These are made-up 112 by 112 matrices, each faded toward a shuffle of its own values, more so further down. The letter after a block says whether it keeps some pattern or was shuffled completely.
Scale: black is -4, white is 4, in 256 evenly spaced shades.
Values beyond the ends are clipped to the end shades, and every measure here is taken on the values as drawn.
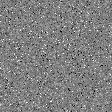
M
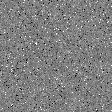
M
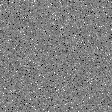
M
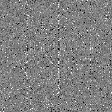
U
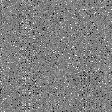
U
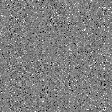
U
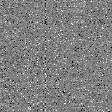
U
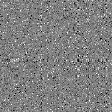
U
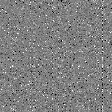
U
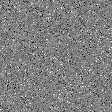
M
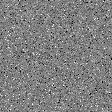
M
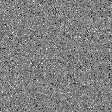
U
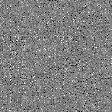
U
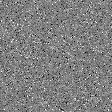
M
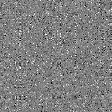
U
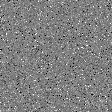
M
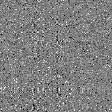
U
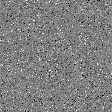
M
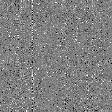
U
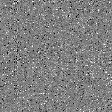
U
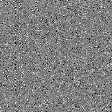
U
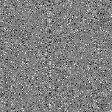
U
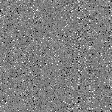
U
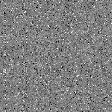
U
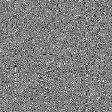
U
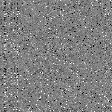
U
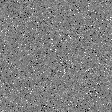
M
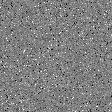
M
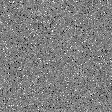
M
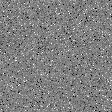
M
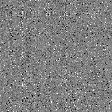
U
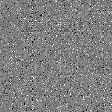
U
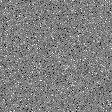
M
